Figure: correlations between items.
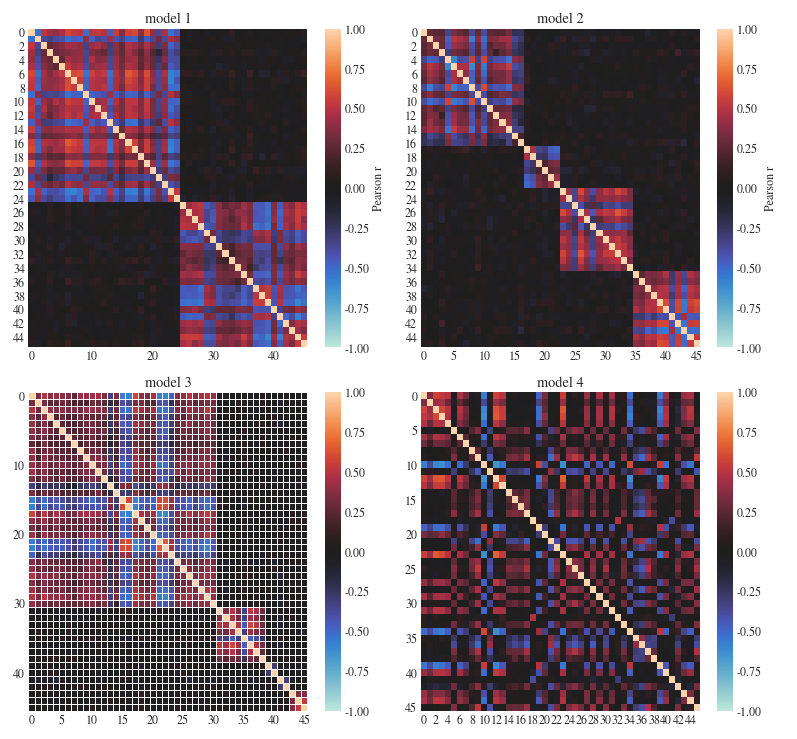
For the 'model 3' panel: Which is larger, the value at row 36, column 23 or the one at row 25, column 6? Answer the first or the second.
the second
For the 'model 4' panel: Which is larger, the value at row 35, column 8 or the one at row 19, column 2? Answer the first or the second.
the first
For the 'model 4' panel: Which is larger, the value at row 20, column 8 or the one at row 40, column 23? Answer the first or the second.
the second
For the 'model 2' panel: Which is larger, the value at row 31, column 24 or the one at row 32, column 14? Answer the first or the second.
the first
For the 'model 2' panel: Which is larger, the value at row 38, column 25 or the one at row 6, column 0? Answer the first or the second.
the second
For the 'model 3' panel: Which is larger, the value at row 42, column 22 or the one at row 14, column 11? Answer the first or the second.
the second
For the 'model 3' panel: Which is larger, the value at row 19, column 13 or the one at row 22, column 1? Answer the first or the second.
the first
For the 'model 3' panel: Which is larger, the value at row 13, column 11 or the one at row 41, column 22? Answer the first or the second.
the second
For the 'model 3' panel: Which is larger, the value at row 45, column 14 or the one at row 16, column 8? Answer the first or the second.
the first
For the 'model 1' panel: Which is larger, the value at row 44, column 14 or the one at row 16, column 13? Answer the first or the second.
the first
